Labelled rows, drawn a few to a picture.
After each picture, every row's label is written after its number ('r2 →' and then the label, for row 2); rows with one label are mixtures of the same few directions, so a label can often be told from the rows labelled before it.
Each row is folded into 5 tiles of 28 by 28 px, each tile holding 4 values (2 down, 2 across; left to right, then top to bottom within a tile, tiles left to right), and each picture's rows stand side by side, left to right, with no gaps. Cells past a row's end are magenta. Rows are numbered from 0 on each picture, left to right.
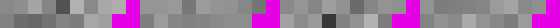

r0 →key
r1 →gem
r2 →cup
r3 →cup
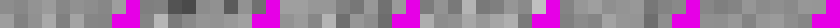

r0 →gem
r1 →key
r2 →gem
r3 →gem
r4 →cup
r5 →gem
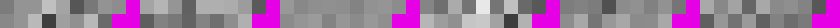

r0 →cup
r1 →gem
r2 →cup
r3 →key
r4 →key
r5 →gem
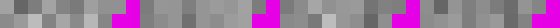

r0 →cup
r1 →gem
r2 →cup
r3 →gem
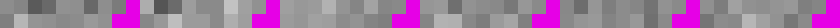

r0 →key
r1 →cup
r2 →key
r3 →key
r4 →gem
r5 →cup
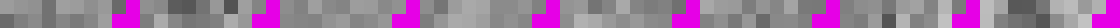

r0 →gem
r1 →key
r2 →key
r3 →cup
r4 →key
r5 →gem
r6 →gem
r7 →cup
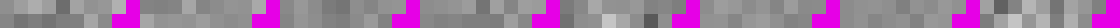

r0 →key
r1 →gem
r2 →key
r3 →key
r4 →cup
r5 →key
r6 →key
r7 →cup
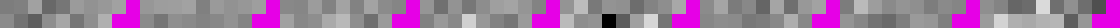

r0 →key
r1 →key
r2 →key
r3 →cup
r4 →cup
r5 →key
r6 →cup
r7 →key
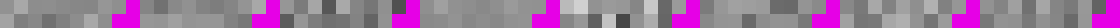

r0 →cup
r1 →gem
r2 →gem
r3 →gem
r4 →gem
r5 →cup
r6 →key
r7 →gem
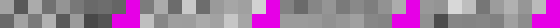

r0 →gem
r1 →gem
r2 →gem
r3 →key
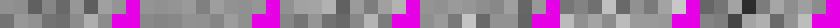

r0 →key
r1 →key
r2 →key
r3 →gem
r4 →gem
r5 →key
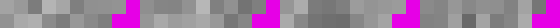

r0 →key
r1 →key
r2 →cup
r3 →gem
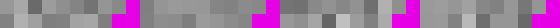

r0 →key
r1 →cup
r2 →gem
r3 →gem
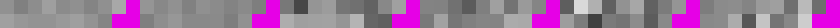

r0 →gem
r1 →gem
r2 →gem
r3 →key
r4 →cup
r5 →gem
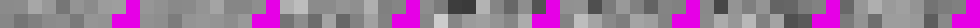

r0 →key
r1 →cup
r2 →gem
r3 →key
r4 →key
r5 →gem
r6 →cup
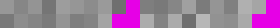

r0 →gem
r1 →gem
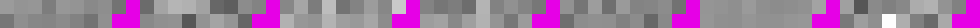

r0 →gem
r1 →cup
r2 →gem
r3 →key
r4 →gem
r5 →gem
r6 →cup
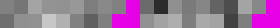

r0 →cup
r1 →gem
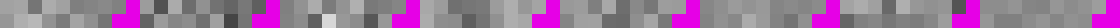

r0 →key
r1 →gem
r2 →cup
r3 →cup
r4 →key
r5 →cup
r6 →gem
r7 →key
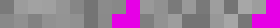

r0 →cup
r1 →key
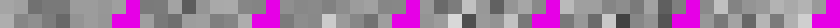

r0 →cup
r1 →key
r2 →cup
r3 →cup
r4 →gem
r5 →gem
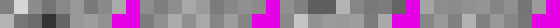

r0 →cup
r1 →cup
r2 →key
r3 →gem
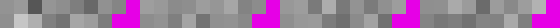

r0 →key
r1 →gem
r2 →key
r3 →key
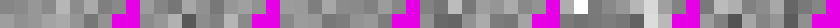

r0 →key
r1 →cup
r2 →key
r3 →key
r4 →gem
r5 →cup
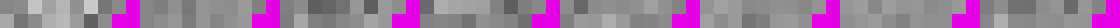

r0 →key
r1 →gem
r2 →key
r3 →cup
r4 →cup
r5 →cup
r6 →key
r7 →key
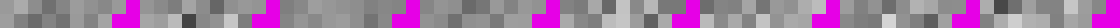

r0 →cup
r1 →cup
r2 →cup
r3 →key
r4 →key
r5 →gem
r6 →cup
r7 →cup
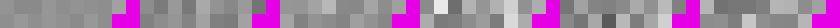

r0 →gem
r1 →gem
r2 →key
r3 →gem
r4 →gem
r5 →cup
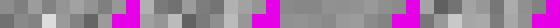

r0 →cup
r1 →cup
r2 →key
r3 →cup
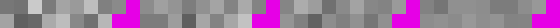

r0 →key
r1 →gem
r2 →cup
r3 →gem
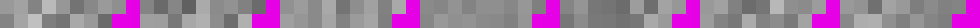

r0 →key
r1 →key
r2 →gem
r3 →gem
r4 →key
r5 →cup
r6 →key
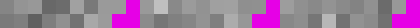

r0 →key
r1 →gem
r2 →gem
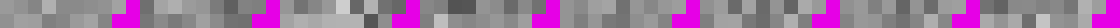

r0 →key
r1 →cup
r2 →key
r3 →key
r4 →key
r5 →key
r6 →key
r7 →gem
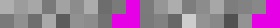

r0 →gem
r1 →cup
